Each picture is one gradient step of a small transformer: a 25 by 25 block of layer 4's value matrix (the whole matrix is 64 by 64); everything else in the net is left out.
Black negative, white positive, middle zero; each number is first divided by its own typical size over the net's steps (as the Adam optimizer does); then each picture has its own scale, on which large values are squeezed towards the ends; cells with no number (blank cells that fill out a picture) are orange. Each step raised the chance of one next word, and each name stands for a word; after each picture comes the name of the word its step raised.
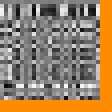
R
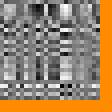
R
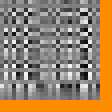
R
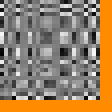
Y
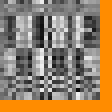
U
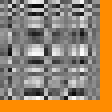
Y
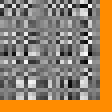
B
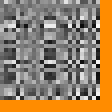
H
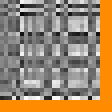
Y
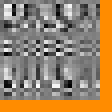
R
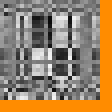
U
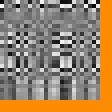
B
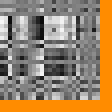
U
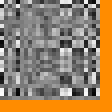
H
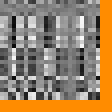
U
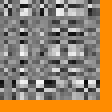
B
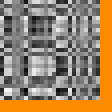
H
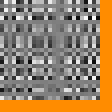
H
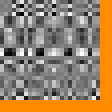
Y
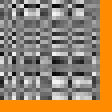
B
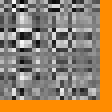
H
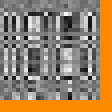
U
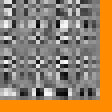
H
